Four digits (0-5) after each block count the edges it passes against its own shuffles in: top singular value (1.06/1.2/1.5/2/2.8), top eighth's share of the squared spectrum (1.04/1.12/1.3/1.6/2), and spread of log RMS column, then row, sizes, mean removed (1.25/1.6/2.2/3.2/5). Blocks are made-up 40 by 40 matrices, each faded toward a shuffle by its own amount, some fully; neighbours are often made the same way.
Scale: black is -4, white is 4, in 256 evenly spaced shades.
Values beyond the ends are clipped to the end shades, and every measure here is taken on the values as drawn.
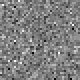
0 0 0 0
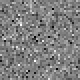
0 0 0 0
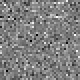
1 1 0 1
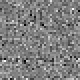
0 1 0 2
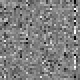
2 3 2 0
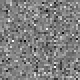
1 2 2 0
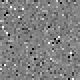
0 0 0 0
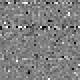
2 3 0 2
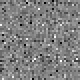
1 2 0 1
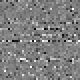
2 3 0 2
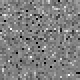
1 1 0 1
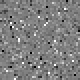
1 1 0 0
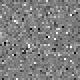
0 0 0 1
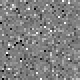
0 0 0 0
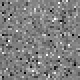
0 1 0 0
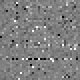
3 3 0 1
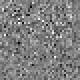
3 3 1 1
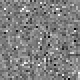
2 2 1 0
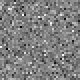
1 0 0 0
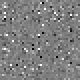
2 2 1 1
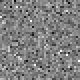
2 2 0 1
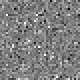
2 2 0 1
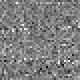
2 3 0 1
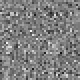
3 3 0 2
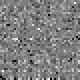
3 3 1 2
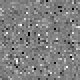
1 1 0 1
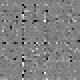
3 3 2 1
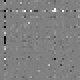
3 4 1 1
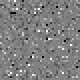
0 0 0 1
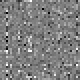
2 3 2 2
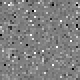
1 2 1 0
